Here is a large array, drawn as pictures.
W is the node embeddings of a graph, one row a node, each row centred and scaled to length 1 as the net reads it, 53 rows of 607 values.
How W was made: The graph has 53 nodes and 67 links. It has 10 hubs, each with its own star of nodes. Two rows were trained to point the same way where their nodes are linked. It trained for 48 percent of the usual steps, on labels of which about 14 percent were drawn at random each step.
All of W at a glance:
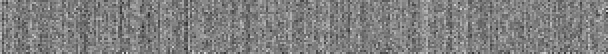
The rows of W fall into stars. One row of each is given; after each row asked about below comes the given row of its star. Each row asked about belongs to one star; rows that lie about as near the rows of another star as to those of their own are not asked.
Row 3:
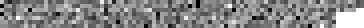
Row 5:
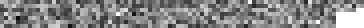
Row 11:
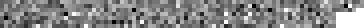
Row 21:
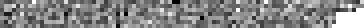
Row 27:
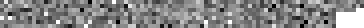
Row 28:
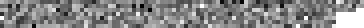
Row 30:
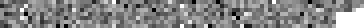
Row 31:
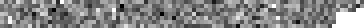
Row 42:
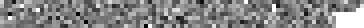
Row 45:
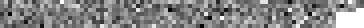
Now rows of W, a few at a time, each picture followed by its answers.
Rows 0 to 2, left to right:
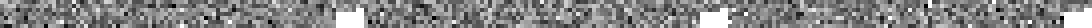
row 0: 5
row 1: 31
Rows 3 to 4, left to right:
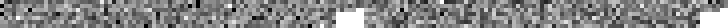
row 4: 30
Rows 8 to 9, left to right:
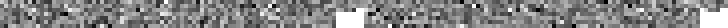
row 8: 27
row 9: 21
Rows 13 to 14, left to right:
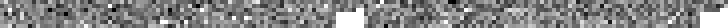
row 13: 28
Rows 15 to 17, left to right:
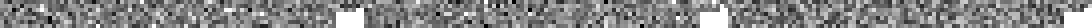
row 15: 31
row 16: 45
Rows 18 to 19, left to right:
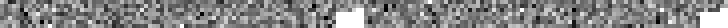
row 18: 28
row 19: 31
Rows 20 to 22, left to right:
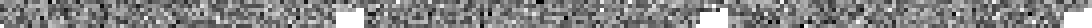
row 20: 5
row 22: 42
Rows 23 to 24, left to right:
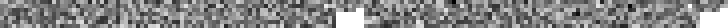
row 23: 27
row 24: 42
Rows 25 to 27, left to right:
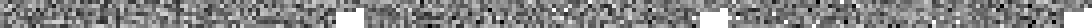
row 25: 21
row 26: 27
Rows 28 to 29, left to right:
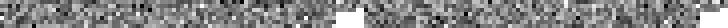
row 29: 11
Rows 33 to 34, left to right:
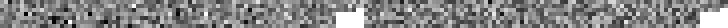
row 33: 31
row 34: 3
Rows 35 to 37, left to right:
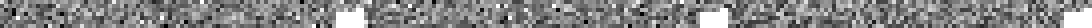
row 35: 11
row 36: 11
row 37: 11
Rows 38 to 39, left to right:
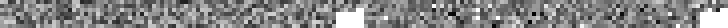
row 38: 28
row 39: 30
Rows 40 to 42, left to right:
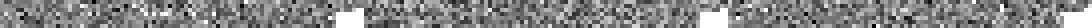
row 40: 30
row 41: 45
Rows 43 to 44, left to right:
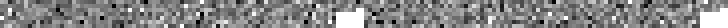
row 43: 28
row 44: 27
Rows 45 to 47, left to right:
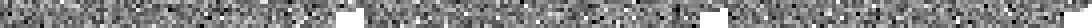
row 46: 45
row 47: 27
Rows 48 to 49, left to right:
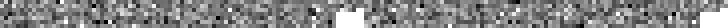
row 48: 45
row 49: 28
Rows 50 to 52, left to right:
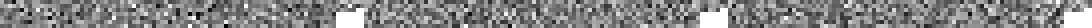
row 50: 31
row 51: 3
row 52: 21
